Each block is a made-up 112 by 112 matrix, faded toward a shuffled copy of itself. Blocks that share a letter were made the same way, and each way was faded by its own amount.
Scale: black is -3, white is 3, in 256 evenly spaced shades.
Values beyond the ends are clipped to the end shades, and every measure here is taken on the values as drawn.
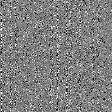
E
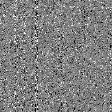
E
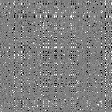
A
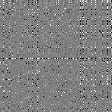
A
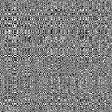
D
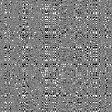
A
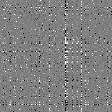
A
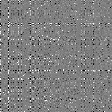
A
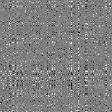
A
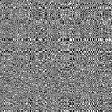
D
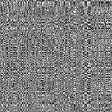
D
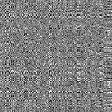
D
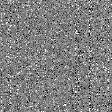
E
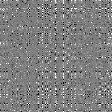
A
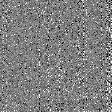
E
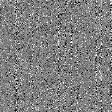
E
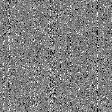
E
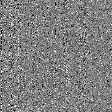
E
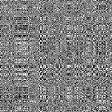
D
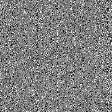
E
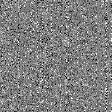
E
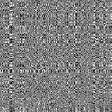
D
